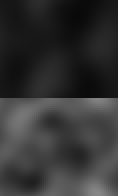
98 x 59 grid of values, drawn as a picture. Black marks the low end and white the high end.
The table splits into 2 rows of 1 panel. Panel 1,1: very low, smooth, faint in contrast. Panel 2,1: low, smooth.
